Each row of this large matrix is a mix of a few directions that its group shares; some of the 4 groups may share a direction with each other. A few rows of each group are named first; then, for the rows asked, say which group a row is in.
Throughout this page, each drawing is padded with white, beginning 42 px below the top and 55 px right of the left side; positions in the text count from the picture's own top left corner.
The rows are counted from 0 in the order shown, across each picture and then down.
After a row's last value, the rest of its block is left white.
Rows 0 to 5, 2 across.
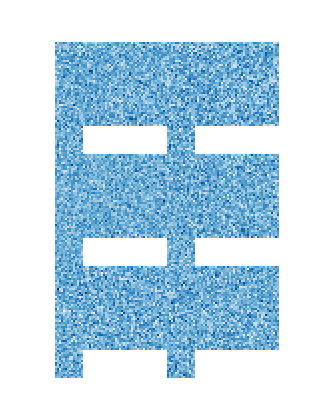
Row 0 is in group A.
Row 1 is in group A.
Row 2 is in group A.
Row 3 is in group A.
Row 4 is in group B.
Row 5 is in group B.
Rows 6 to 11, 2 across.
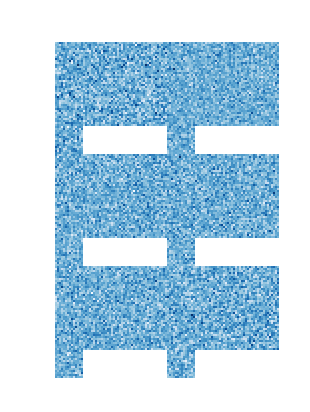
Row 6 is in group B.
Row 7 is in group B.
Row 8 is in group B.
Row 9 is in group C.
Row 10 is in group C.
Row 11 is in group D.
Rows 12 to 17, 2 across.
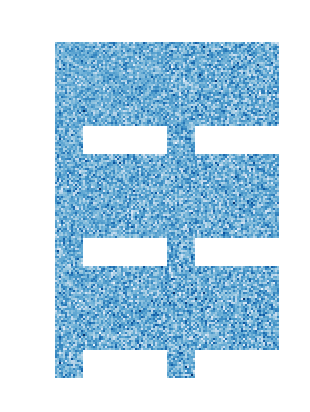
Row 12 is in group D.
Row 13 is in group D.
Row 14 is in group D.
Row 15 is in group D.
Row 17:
C
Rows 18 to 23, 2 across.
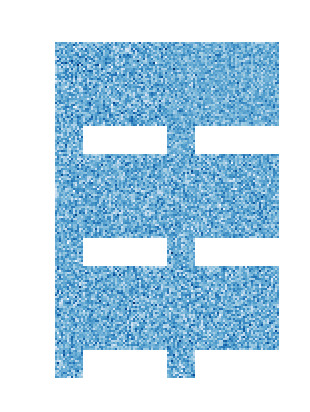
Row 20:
A
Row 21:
B
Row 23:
D
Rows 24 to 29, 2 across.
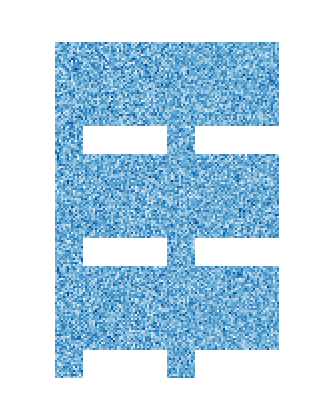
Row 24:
B
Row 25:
A
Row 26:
C
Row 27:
D
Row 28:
C
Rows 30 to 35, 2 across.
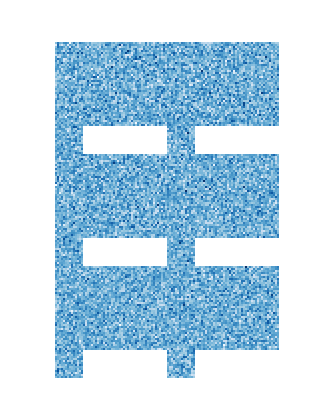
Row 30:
A
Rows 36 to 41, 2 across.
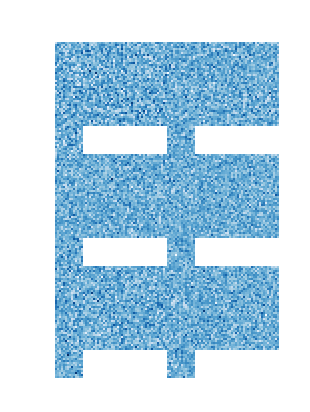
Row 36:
D
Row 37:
B
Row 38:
A
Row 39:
B
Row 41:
B
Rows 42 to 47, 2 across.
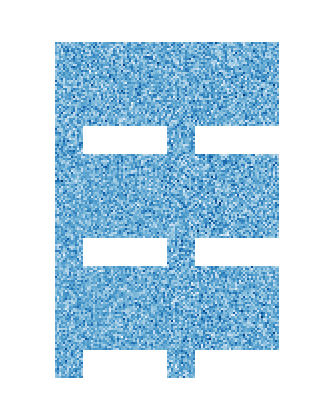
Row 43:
B
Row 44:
B
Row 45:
D
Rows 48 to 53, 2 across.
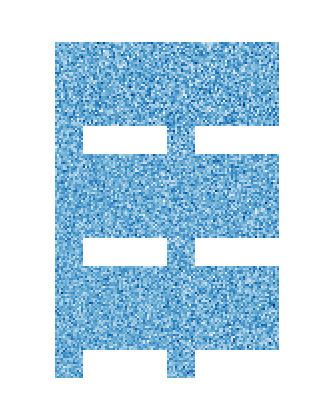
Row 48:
B
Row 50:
A
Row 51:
B
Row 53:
C
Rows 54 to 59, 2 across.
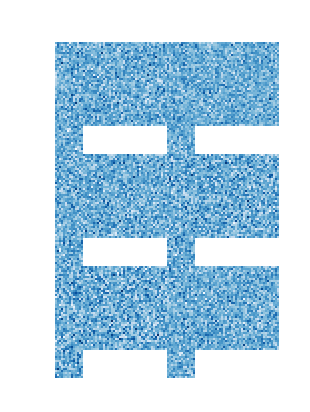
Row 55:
D
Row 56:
D
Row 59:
C
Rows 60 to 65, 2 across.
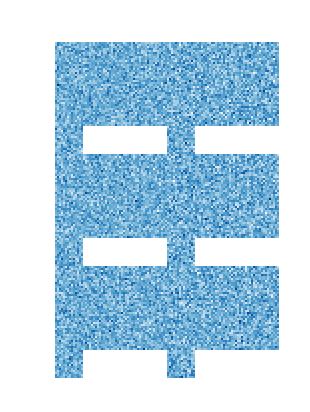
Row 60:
D
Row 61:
C
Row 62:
D
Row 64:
B
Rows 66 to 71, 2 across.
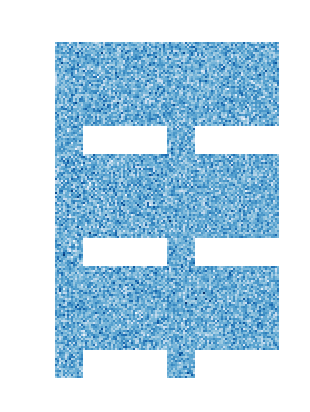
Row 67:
A
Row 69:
D
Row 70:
D
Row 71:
C
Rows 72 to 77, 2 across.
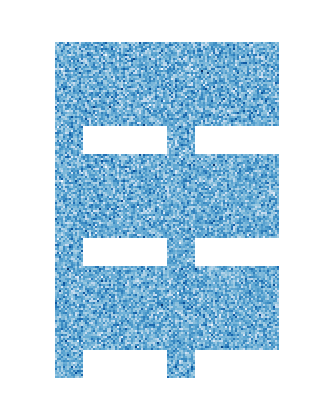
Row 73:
B
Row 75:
C
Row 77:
D
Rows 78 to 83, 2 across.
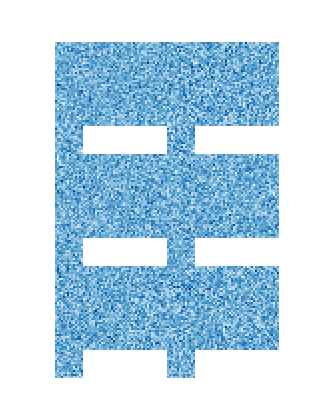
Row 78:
D
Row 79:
D
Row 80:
C
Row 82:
C
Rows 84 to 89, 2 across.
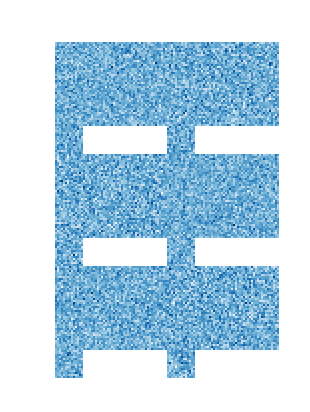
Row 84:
A
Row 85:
D
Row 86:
C
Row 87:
A
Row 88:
C
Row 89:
D
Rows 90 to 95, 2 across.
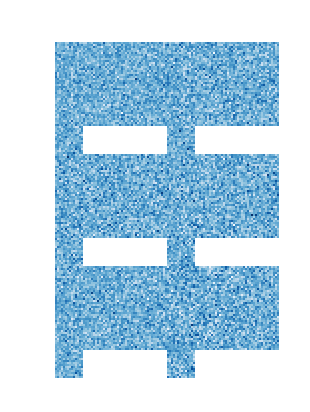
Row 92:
C
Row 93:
A
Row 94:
A
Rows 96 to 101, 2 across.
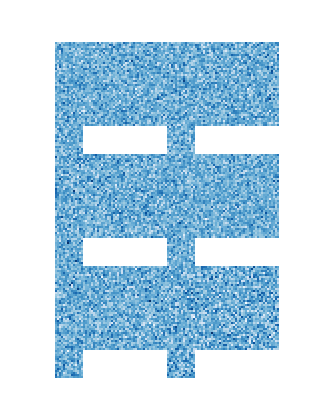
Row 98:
A
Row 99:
B
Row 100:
B
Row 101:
D
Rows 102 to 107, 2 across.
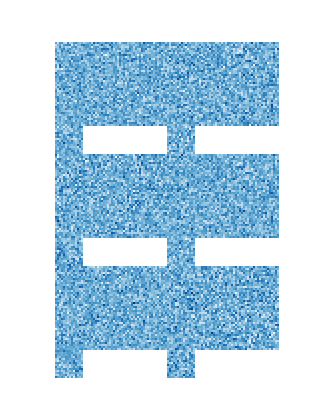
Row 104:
D
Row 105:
A
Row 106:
D
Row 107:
D
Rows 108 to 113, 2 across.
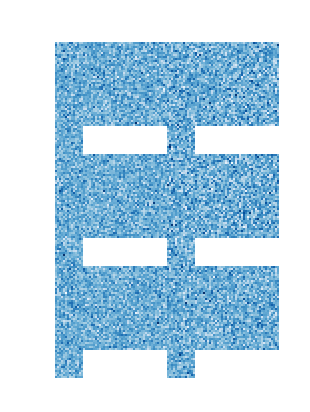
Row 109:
A
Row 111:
D
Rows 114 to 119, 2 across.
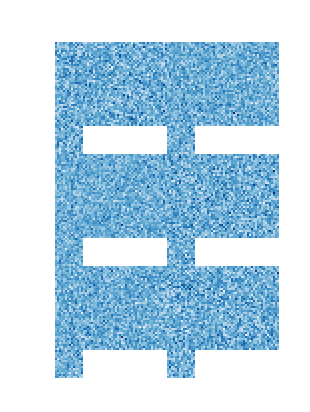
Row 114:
A
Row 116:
A
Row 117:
C
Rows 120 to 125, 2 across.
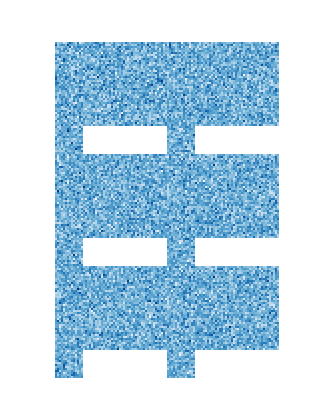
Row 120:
C
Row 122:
C
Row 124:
B
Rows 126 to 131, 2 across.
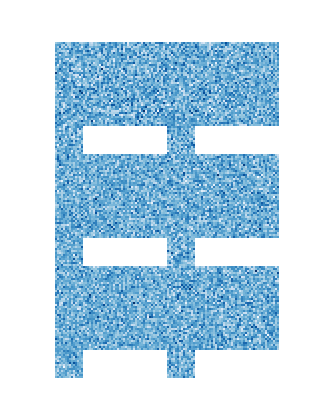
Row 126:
D
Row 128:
C
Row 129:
B
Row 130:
D
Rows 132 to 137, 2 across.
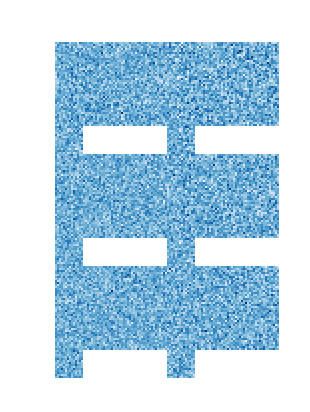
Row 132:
A
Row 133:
A
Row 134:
A
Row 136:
A
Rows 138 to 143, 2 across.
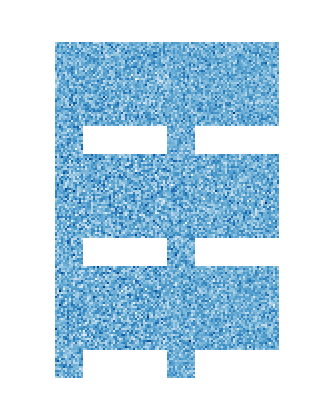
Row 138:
A
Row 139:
A
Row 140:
A
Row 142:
D
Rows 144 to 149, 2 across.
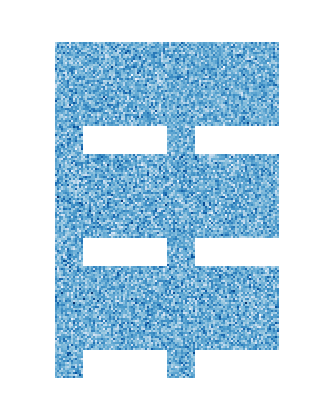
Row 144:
A
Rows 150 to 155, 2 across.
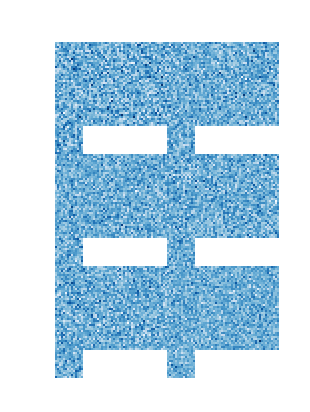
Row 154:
D
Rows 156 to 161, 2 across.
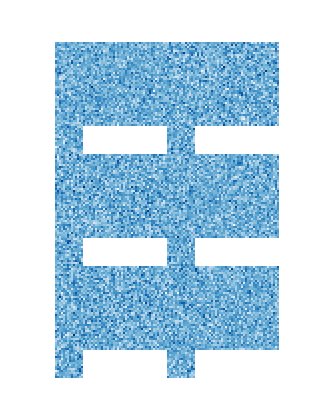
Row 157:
A
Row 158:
C
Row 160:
B
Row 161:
D
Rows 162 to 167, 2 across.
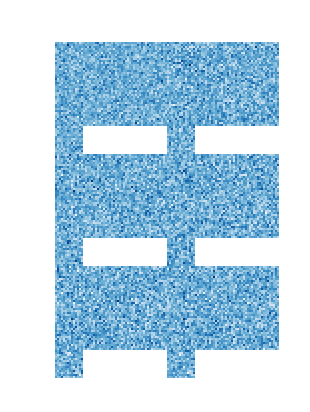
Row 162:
C
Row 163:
A
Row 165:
B
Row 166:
C
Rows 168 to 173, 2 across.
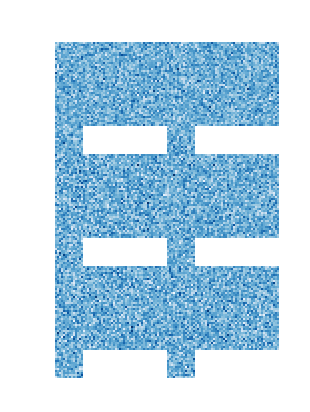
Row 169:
D
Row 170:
B
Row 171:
C
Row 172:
D
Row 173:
C
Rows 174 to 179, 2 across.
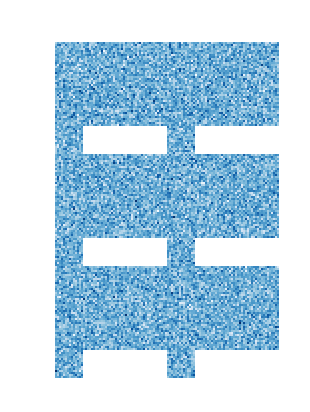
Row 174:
B
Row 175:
C
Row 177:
A
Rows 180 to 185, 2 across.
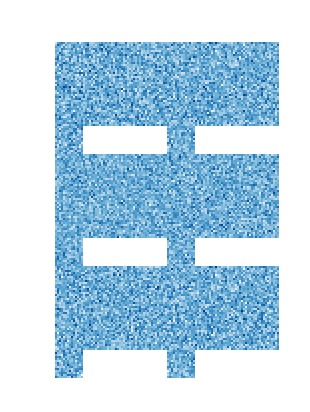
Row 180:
B
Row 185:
B
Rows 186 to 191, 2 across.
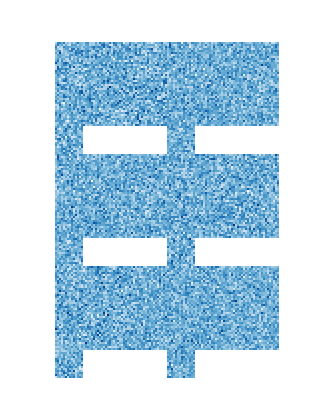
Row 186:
D
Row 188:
C
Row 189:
A
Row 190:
D
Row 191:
B
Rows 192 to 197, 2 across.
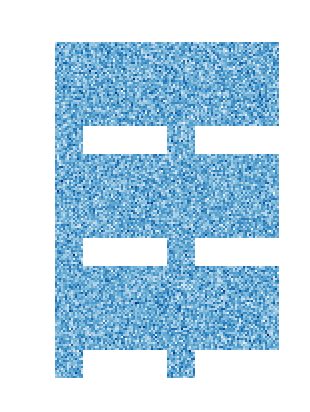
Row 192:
B
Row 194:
C
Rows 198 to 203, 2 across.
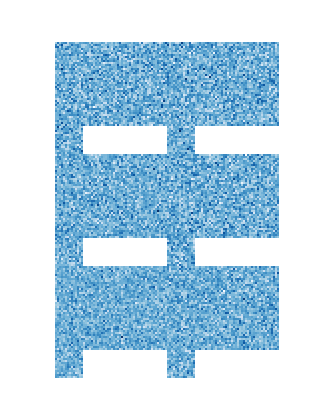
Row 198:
B
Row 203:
A
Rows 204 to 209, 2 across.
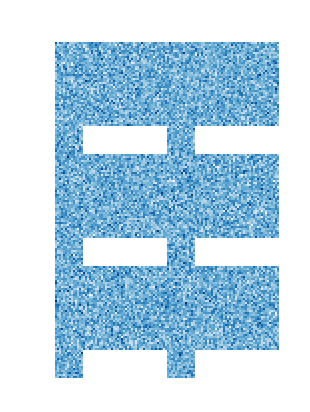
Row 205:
A
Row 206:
C
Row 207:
B
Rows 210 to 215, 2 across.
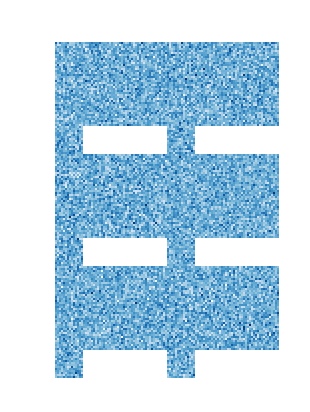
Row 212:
A
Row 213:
C
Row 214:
A
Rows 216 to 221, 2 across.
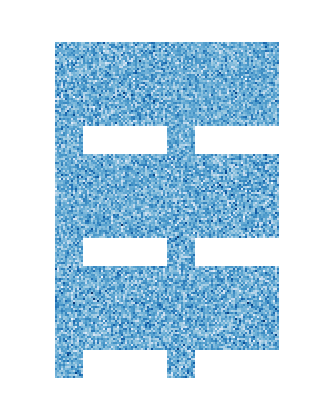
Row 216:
B
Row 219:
B
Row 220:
C
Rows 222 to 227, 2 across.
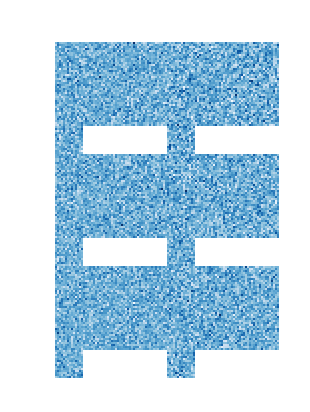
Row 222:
D
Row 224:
A
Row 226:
D
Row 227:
D
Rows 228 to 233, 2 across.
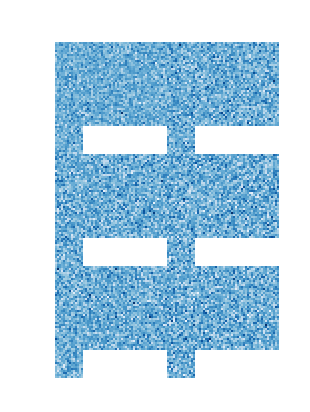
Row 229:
C
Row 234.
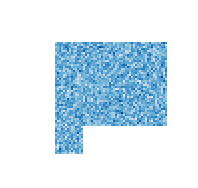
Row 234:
A
